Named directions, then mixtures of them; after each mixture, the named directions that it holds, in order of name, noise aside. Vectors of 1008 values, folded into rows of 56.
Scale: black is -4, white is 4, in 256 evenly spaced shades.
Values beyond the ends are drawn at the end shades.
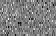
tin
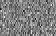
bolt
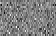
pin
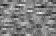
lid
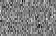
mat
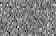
pin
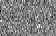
mat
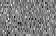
pin, tin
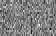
bolt, mat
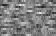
lid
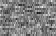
bolt, lid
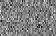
mat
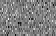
tin
